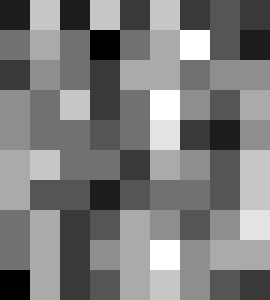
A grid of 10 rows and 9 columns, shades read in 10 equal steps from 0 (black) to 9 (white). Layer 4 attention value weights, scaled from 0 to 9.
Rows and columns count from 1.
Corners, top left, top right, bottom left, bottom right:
1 2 0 2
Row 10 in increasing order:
0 2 2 3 3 5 6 6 7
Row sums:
32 37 39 45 36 44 34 42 49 34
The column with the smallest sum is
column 4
